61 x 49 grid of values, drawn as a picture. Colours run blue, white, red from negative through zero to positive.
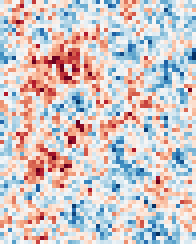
Histogram: bell-shaped. Odd rows or columns: none. Stripes: none. Mirror symmetry: none.
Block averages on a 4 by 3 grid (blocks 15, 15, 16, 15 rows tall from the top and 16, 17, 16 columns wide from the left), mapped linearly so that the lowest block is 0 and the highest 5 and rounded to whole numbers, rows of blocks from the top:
3 2 0 / 5 3 1 / 4 3 1 / 3 0 1
